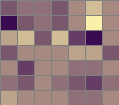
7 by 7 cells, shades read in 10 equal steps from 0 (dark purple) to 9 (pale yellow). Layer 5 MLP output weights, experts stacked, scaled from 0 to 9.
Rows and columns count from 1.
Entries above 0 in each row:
7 6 6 7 7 7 7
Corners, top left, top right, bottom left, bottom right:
3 5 6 5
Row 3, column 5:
2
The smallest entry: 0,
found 2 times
